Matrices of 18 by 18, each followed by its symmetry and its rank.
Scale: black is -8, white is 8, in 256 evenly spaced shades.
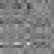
neither, rank three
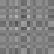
symmetric, rank one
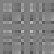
symmetric, rank one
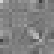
symmetric, rank three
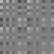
symmetric, rank one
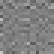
neither, rank three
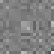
symmetric, rank three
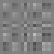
symmetric, rank one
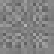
symmetric, rank three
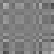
symmetric, rank one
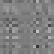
neither, rank three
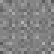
symmetric, rank three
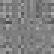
neither, rank three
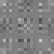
symmetric, rank three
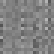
neither, rank three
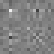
symmetric, rank three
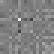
symmetric, rank three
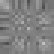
symmetric, rank three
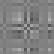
symmetric, rank one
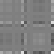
symmetric, rank one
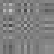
symmetric, rank one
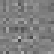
neither, rank three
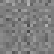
neither, rank three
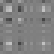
symmetric, rank one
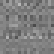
neither, rank three
